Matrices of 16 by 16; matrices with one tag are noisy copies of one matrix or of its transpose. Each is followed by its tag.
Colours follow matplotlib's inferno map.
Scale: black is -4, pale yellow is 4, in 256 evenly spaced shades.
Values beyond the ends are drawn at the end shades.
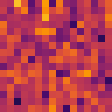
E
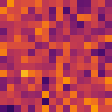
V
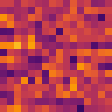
E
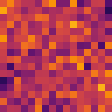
V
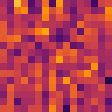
E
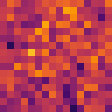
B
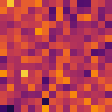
V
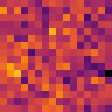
B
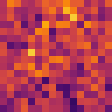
B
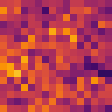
B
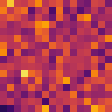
V
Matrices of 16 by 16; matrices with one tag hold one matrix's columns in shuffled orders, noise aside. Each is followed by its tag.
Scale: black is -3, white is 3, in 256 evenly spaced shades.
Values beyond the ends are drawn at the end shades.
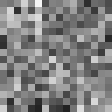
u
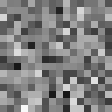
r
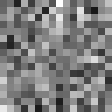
u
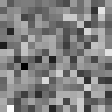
r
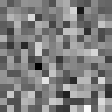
r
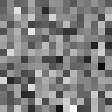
r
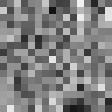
u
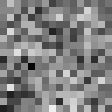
r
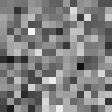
r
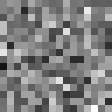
r
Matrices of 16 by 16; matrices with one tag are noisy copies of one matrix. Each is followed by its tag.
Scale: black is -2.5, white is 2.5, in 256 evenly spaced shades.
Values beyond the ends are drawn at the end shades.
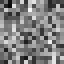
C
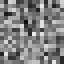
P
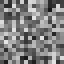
C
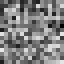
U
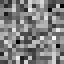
C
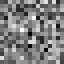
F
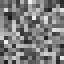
C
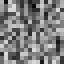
P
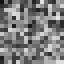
U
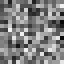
U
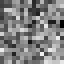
U
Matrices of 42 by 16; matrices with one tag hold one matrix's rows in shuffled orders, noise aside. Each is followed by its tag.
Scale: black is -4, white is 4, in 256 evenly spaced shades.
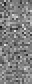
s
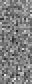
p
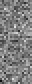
s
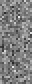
p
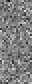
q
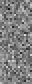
q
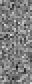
p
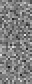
q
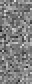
s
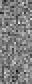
p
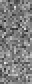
s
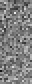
s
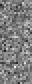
s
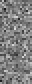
s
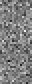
q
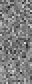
q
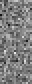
s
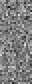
q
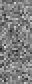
s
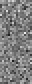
q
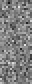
q
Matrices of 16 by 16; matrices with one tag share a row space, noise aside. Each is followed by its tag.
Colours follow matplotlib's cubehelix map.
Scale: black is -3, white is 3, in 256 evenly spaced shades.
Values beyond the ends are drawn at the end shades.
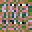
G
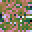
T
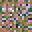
G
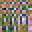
G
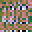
G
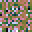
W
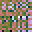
G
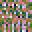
G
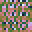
G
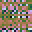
G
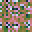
W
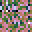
W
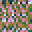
G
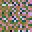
G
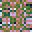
T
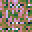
W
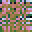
T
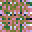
T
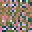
G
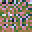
G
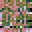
T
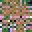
T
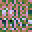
G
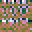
G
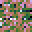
T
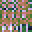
G
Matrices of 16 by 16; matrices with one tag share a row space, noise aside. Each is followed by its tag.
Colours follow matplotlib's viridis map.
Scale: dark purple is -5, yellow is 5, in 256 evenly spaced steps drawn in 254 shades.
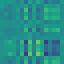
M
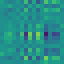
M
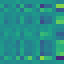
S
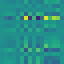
M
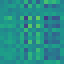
M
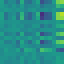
S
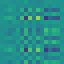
M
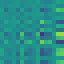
S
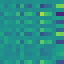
S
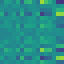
S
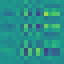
M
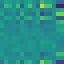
S
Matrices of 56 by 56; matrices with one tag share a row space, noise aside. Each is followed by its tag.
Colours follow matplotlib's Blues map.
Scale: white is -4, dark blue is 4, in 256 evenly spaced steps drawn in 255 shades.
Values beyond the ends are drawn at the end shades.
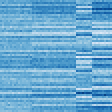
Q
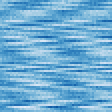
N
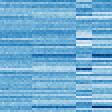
Q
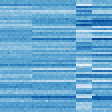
Q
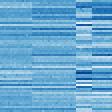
Q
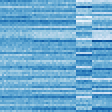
Q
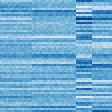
Q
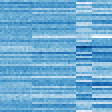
Q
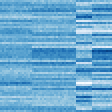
Q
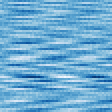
N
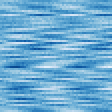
N
